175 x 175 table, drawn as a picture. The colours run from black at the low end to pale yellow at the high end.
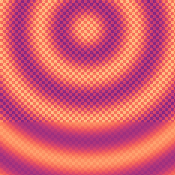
Odd rows or columns: none. Seam: horizontal, 70% of the way down, the bottom part calmer. Average level on the scale: 60%. Rings: centred on the top middle. Slope: none.
